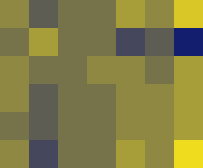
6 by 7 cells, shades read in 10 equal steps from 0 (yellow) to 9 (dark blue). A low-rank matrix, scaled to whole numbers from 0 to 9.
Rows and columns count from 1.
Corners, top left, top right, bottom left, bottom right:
4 1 4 0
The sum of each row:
28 40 30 31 32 28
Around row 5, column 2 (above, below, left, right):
6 7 5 5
